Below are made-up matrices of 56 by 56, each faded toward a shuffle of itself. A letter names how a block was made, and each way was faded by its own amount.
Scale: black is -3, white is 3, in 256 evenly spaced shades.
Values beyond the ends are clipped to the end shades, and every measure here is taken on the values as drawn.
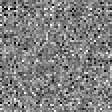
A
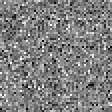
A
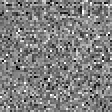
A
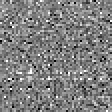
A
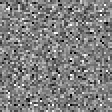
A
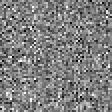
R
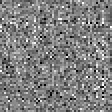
A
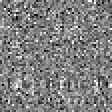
R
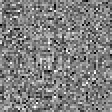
R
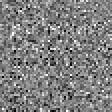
A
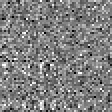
A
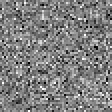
R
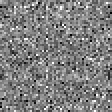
R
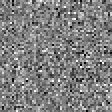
R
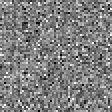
R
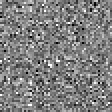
R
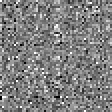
R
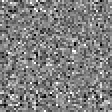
A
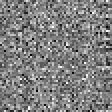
R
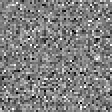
A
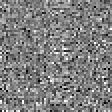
R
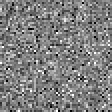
A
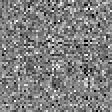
R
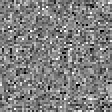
R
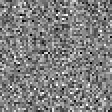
R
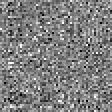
R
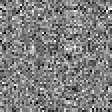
R
